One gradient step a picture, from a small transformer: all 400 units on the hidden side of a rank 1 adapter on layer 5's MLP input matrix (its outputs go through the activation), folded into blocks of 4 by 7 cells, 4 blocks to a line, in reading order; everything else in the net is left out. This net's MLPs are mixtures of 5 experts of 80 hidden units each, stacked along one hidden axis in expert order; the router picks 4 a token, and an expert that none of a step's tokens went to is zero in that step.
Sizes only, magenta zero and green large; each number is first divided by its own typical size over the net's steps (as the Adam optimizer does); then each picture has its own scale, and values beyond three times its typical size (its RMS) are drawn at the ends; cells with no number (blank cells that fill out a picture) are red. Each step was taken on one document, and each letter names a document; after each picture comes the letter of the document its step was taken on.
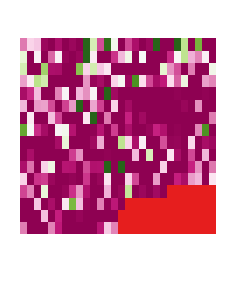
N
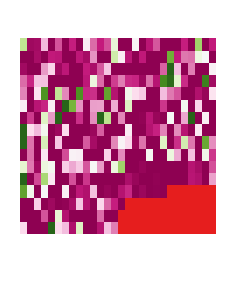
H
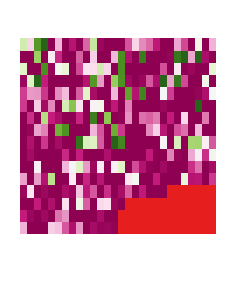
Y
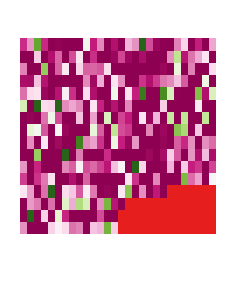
Y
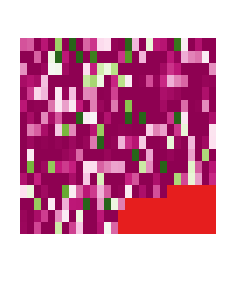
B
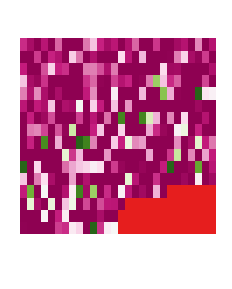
Y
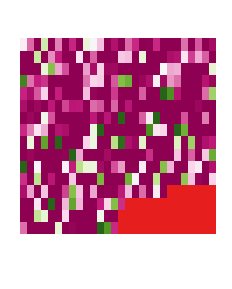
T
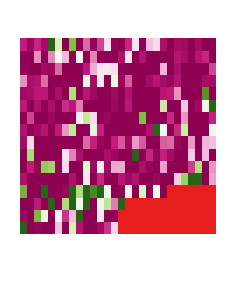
B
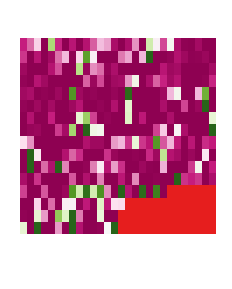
B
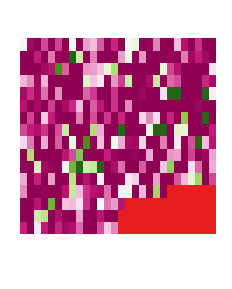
T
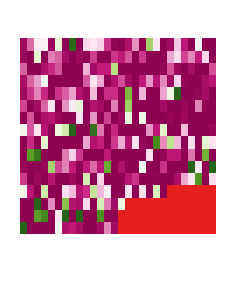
B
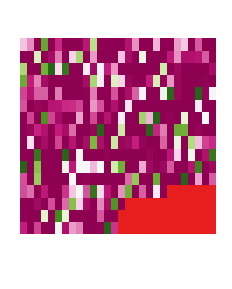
Y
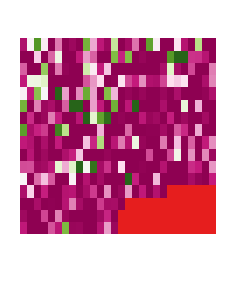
N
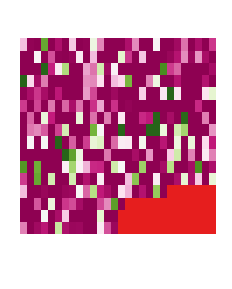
T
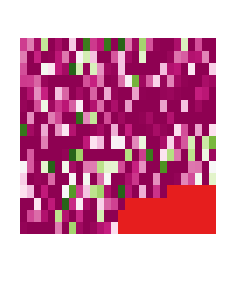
N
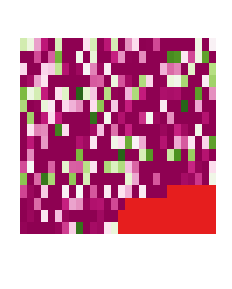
H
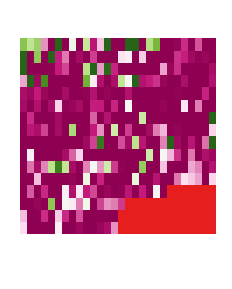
B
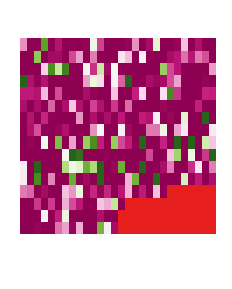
T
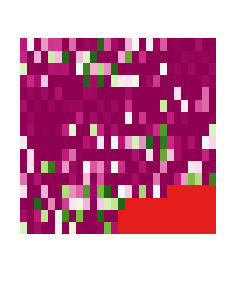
B
